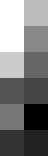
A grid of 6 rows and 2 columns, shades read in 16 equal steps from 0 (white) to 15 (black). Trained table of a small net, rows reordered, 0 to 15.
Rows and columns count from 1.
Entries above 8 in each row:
0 0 1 2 1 2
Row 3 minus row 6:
-9 -4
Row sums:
4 7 12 21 23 25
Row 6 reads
12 13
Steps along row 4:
up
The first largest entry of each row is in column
2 2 2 2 2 2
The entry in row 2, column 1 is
0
